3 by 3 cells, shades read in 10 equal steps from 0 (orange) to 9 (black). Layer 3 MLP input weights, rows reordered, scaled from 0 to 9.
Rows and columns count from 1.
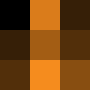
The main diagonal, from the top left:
9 3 4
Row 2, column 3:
6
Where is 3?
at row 2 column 2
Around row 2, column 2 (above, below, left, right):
1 0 7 6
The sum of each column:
22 4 17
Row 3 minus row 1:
-3 -1 -3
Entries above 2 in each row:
2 3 2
